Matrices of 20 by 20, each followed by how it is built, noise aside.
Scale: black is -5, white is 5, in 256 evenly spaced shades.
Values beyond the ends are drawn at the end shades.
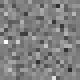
noise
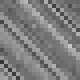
Toeplitz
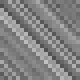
Toeplitz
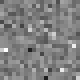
noise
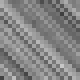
Toeplitz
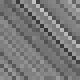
Toeplitz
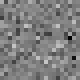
noise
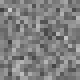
noise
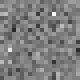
noise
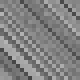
Toeplitz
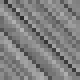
Toeplitz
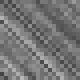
Toeplitz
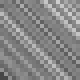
Toeplitz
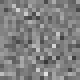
noise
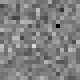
noise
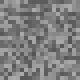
noise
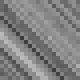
Toeplitz
